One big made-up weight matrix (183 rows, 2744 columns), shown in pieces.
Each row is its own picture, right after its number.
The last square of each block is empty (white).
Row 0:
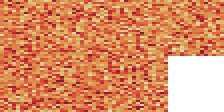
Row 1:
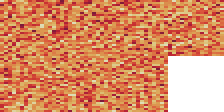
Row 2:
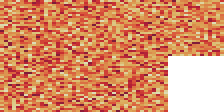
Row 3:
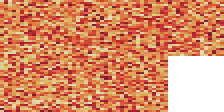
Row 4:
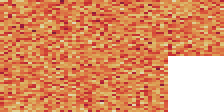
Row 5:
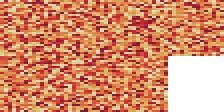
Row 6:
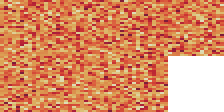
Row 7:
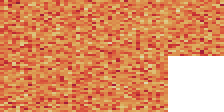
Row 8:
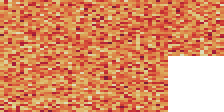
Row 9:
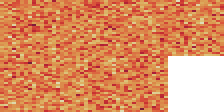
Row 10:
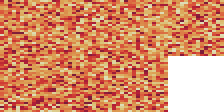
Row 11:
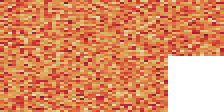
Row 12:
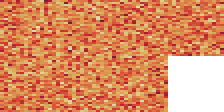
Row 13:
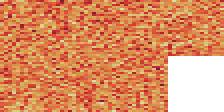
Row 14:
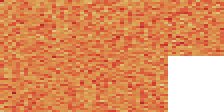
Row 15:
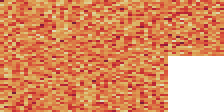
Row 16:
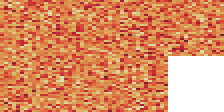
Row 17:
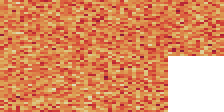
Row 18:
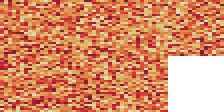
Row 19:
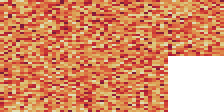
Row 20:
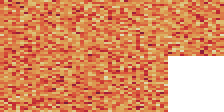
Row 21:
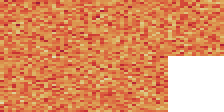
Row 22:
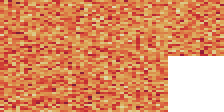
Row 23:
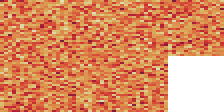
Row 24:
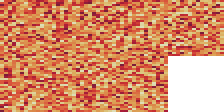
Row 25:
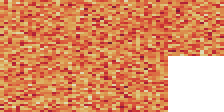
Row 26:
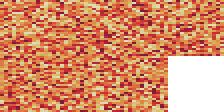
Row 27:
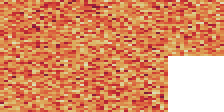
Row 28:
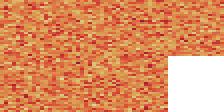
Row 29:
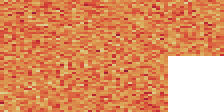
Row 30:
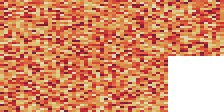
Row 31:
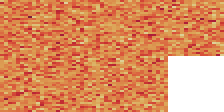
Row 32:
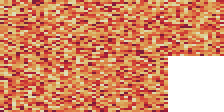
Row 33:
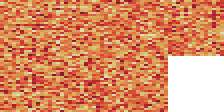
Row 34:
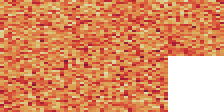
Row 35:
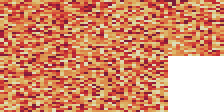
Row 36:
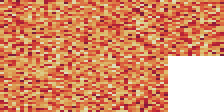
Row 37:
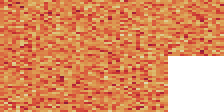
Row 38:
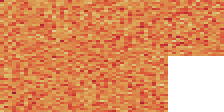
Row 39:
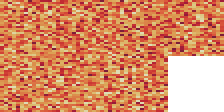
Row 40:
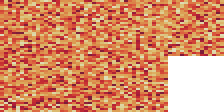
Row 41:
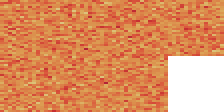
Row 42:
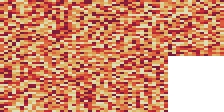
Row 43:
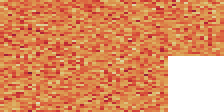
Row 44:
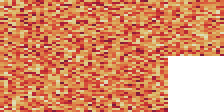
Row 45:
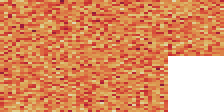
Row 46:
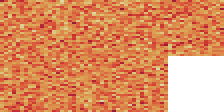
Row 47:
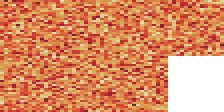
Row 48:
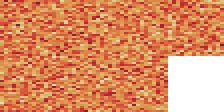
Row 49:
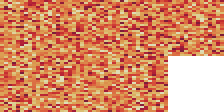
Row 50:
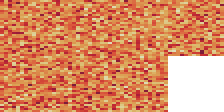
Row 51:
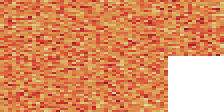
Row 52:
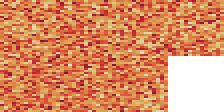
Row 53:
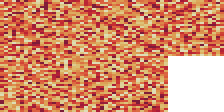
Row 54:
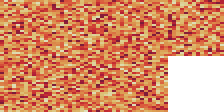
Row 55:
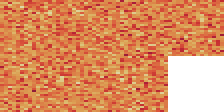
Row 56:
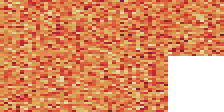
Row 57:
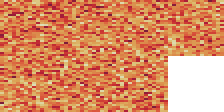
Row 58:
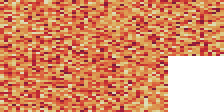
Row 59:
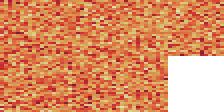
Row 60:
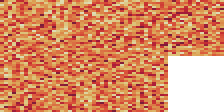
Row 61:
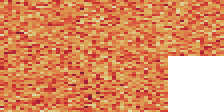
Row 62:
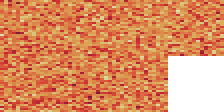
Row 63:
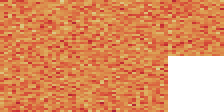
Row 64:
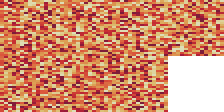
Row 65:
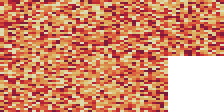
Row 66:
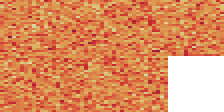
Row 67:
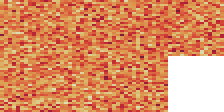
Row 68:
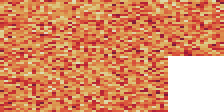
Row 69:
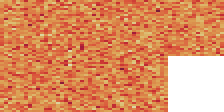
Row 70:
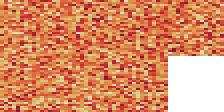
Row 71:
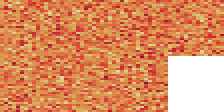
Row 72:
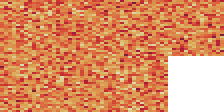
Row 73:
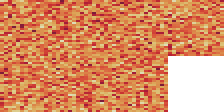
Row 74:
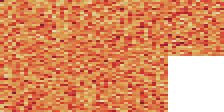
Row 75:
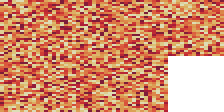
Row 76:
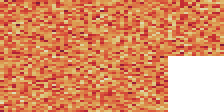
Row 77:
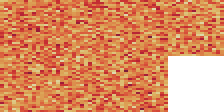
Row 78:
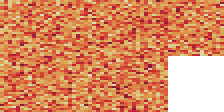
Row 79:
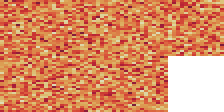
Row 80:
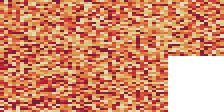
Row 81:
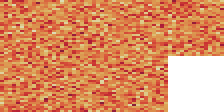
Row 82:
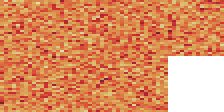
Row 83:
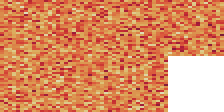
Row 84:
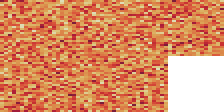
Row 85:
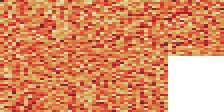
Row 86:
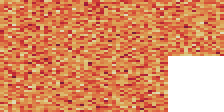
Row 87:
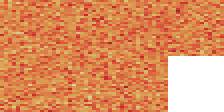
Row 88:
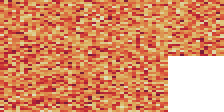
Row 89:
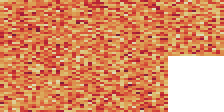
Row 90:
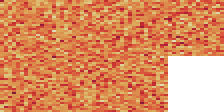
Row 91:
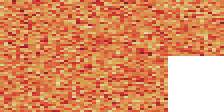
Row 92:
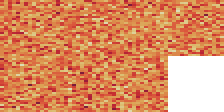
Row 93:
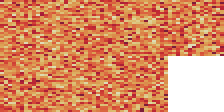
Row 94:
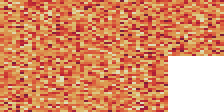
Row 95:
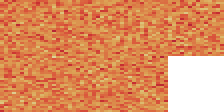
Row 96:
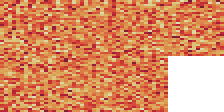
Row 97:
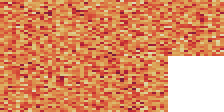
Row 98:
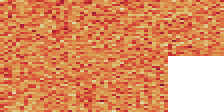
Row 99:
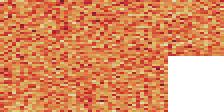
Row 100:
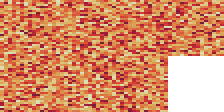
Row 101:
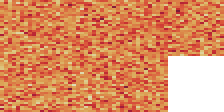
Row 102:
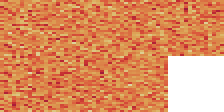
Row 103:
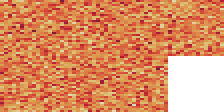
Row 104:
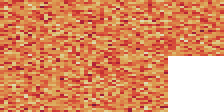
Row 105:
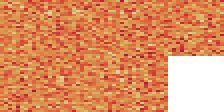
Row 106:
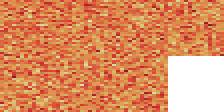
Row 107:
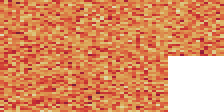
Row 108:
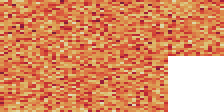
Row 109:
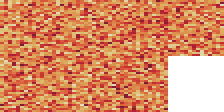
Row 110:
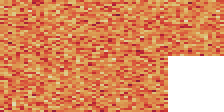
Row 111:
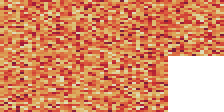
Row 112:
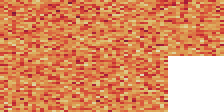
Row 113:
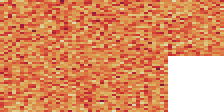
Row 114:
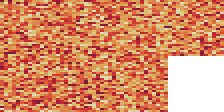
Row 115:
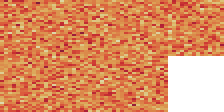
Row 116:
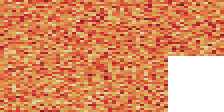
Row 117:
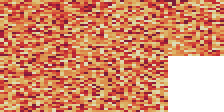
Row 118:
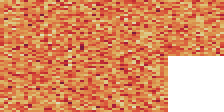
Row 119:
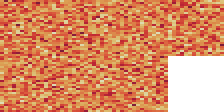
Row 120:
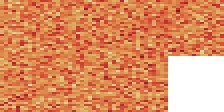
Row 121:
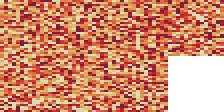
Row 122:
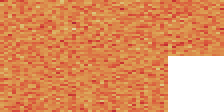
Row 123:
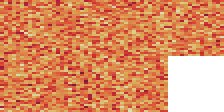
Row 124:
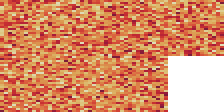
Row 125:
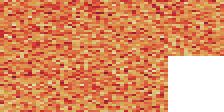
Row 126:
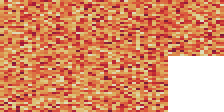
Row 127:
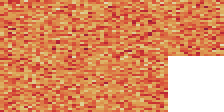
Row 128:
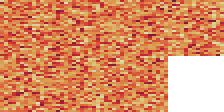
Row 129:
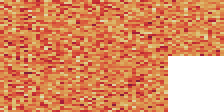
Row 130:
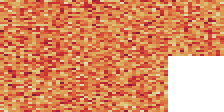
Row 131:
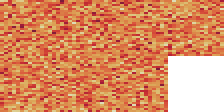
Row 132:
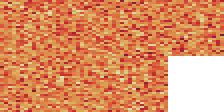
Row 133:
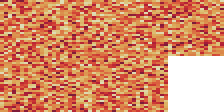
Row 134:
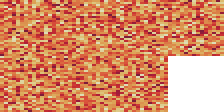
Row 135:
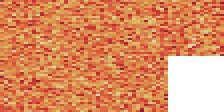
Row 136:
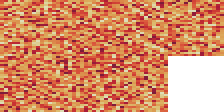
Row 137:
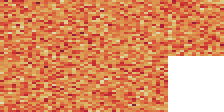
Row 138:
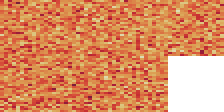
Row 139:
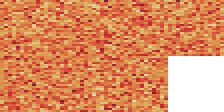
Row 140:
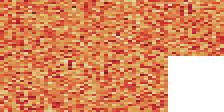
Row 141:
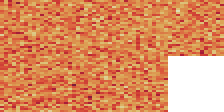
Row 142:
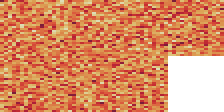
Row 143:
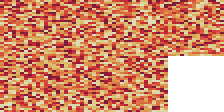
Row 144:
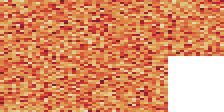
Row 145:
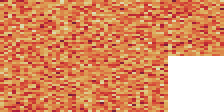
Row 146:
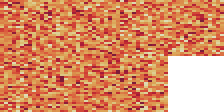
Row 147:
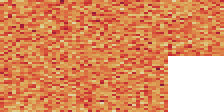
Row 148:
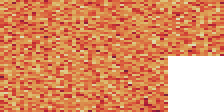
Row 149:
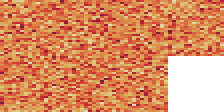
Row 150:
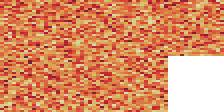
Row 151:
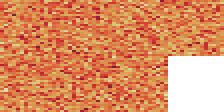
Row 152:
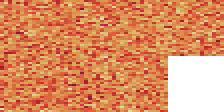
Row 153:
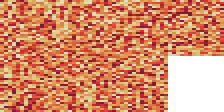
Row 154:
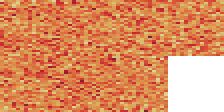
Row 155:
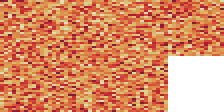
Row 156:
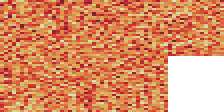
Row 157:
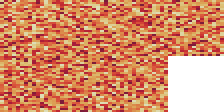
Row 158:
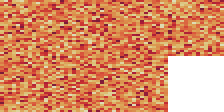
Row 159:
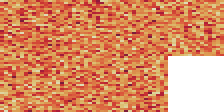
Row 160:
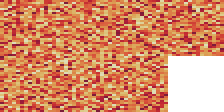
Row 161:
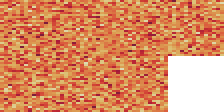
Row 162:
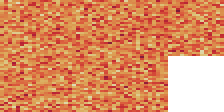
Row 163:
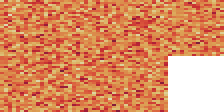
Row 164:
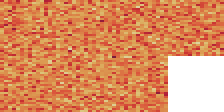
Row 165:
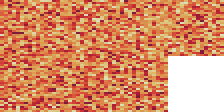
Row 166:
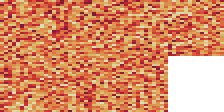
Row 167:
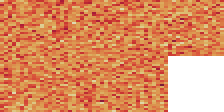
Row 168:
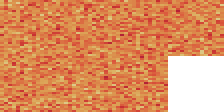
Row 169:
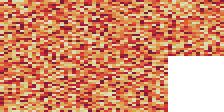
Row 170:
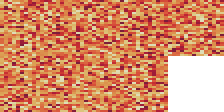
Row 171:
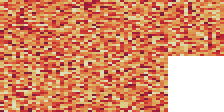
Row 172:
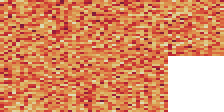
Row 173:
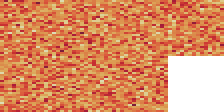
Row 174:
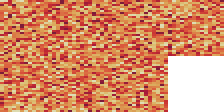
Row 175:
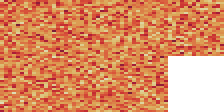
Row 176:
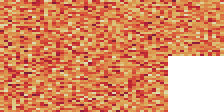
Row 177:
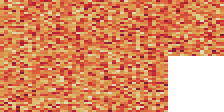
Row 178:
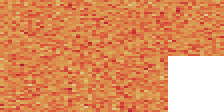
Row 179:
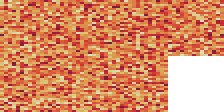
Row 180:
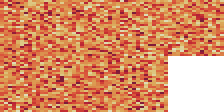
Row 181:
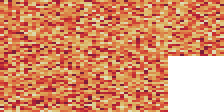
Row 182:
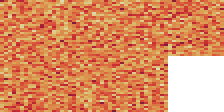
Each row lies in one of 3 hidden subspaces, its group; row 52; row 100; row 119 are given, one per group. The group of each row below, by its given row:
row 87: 100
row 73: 119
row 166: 119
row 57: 52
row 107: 100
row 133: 119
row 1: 119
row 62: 100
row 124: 52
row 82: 119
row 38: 119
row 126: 100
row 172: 119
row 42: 119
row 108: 119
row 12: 52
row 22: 100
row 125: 52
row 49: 100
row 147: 119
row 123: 100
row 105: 100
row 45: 119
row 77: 52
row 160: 52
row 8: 100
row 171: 52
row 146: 100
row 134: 52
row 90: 119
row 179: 100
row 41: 52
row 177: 100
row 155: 119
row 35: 52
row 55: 100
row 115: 119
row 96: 52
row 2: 52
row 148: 52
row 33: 52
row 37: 100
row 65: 52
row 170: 100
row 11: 52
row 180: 100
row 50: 100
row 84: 119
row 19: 119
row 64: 100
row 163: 52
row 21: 119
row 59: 100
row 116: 100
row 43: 52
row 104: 100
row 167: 119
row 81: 119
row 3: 100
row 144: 119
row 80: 100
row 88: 100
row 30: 52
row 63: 119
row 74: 119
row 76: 119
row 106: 52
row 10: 100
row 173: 119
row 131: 119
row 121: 100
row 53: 52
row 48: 119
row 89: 52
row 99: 119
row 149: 119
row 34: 52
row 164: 52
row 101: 100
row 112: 52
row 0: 100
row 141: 100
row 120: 100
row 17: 100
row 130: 52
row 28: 100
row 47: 119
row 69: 52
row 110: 52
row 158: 119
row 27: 52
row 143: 52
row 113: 119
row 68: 52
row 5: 52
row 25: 100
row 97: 100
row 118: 52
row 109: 100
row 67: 100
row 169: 119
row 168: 100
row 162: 100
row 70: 100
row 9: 52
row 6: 100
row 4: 119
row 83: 100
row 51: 52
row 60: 119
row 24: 119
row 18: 100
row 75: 119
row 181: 100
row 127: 52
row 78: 100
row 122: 119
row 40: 100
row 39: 100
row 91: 52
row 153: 119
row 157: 52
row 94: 100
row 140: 52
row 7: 100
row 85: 119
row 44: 52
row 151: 52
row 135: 52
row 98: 119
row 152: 100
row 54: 119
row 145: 119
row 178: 100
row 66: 52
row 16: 100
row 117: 52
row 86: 52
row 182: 119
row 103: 119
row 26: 52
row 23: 119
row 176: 52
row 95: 119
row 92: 100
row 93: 52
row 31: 52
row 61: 100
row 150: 52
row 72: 100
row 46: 119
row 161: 52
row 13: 119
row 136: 52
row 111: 100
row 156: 119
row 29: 52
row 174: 119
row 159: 52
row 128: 52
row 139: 52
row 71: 100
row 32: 52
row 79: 119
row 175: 119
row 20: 100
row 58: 52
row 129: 52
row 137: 119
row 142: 119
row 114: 100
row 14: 119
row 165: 100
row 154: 52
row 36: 52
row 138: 100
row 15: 119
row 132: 100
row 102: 52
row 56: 100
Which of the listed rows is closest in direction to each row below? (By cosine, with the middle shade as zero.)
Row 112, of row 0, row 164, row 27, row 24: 27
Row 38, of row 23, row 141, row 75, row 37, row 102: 23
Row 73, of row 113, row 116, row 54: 113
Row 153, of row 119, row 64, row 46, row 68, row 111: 46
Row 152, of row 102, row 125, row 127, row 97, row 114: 114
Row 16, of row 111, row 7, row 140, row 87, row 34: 111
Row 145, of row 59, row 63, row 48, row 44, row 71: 63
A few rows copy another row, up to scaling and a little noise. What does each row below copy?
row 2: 176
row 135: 93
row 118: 69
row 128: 31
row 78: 109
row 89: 77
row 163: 5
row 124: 65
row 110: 32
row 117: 35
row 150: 143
